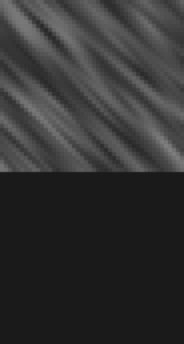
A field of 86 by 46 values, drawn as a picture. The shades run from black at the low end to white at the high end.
It is made of 2 by 1 panels. Panel 1,1: low, slanting down to the right. Panel 2,1: very low, flat.
